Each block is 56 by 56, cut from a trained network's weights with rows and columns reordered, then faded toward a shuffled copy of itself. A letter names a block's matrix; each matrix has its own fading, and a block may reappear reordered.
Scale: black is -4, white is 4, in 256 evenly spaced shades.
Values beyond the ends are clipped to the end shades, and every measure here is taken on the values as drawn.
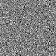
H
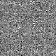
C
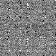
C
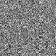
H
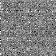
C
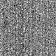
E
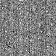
E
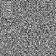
H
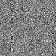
H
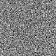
H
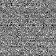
C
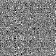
C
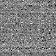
C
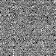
C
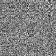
H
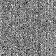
E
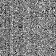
E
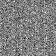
E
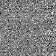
C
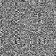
H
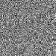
H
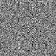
H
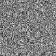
H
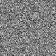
H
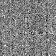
E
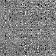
C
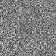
H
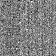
E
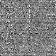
C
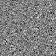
H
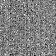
E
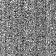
E
